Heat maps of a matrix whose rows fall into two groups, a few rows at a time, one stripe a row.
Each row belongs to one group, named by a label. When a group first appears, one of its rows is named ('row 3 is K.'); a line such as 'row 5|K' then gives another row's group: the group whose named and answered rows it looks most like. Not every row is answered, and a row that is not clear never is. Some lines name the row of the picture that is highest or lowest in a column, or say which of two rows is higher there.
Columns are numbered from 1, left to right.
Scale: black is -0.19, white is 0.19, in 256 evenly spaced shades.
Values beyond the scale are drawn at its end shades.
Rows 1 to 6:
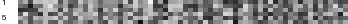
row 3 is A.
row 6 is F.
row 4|F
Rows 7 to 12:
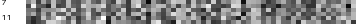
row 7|F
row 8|F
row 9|A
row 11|A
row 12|A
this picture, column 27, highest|12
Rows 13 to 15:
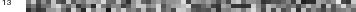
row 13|F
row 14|A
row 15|A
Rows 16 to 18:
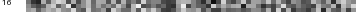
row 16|A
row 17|F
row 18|A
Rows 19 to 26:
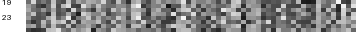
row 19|F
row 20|F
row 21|A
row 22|F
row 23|F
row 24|A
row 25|F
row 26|A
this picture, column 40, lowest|22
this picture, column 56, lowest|19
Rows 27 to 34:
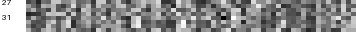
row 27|A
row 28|A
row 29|F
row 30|A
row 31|F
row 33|F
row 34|A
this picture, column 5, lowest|29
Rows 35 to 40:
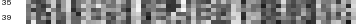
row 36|F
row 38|F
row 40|F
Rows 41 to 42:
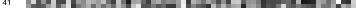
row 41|F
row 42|F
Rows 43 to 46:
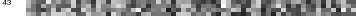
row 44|A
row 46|A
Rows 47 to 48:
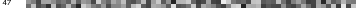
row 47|A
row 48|F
